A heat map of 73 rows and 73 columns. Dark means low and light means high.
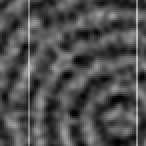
The halves do not mirror each other. Columns 15 and 69 differ from the columns beside them. Overall the values sit about 30% of the way up the scale. Rings spread out from the bottom right.
